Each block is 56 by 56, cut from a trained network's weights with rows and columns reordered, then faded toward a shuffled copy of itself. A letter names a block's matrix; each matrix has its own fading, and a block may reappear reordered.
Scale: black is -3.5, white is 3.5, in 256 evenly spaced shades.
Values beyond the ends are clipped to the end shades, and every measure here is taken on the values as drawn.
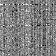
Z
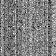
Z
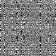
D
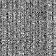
Z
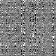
D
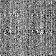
Z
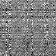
D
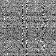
D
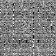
D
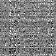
D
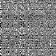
D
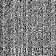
Z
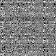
D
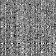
Z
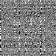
D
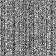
Z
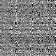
D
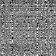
D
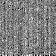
Z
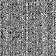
Z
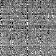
D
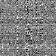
D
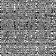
D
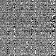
D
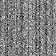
Z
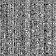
Z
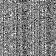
Z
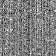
Z
